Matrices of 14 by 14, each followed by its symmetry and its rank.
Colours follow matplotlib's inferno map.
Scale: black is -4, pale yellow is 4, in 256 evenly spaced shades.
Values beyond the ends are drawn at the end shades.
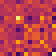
symmetric, rank three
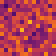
symmetric, full rank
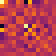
symmetric, rank three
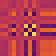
symmetric, rank one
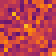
symmetric, full rank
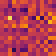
neither, rank three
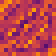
symmetric, full rank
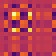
symmetric, rank one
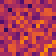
symmetric, full rank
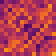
symmetric, full rank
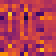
neither, rank three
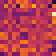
neither, rank three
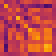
symmetric, rank three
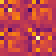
symmetric, rank three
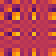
symmetric, rank one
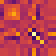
symmetric, rank three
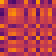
symmetric, rank one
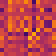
neither, rank three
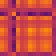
symmetric, rank one
